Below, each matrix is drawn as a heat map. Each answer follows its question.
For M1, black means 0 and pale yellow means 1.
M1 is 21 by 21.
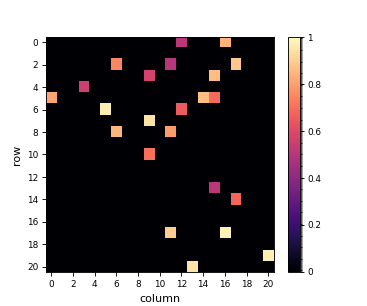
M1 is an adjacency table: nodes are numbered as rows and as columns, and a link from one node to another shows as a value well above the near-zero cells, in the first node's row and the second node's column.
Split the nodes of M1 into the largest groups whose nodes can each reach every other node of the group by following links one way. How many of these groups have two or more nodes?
0
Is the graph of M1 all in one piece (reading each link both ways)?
no
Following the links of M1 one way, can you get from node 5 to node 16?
yes
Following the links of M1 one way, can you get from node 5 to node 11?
yes
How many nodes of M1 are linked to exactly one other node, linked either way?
4
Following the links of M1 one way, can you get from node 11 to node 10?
no
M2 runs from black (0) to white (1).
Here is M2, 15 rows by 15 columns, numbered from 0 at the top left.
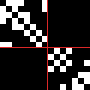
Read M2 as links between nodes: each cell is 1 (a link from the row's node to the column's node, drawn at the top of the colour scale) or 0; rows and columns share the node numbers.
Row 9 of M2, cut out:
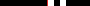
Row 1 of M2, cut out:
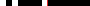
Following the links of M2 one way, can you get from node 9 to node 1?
no
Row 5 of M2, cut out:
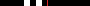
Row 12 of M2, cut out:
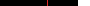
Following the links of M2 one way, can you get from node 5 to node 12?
no
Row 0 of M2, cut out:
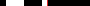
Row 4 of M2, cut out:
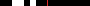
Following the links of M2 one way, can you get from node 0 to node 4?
yes
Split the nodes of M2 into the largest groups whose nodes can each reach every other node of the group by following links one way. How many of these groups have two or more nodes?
2
